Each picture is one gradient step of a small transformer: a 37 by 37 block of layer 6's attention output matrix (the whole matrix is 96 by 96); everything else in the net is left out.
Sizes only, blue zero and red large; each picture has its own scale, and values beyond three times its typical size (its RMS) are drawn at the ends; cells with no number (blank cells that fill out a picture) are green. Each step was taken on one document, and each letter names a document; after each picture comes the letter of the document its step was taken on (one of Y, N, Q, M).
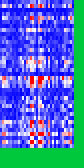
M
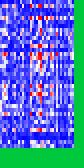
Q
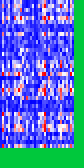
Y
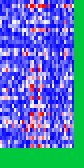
M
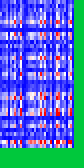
Q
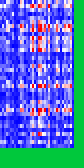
M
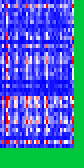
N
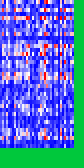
Y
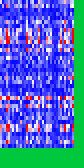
N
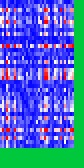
Y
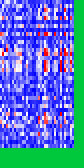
Y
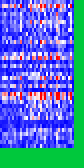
Q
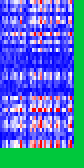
Q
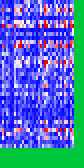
Y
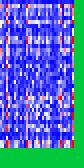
N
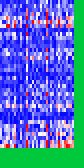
Q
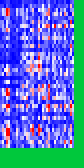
M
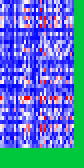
Y
